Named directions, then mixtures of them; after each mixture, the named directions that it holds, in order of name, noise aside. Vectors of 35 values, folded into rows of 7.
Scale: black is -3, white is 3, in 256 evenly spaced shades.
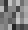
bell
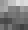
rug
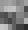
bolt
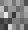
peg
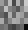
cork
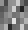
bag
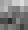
rug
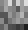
cork, rug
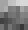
rug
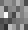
peg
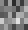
bell, cork, rug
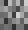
bell, cork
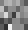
peg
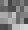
bell, bolt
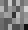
bell, cork, peg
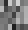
bell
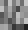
bell, bolt, cork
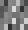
bag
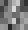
bag
